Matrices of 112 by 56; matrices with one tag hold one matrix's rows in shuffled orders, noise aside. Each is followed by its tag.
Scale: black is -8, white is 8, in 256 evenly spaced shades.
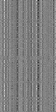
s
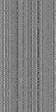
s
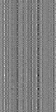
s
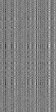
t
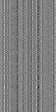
s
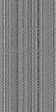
s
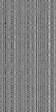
t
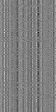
s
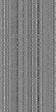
s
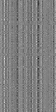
s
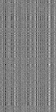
t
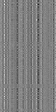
s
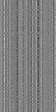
s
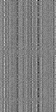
s
